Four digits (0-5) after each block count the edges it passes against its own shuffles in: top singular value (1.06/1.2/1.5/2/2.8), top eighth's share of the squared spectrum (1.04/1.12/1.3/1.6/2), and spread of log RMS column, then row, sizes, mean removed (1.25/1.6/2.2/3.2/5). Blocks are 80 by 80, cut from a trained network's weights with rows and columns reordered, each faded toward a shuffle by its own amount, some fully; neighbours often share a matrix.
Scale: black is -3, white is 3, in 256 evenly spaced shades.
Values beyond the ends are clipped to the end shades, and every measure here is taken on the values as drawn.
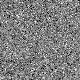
0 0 0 0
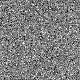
2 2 0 0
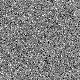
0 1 0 0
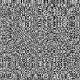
4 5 3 2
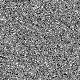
0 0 0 0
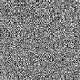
4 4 2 2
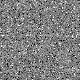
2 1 1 0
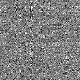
2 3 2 0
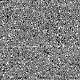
2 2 2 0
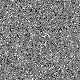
0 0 0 0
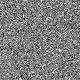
0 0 0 0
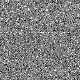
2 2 1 0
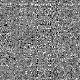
3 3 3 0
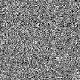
3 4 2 2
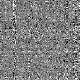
3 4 3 1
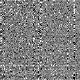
3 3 3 1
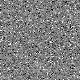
2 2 1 0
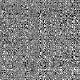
3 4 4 1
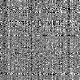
3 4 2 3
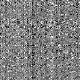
3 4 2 3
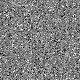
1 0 0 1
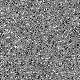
1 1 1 0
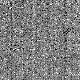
2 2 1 2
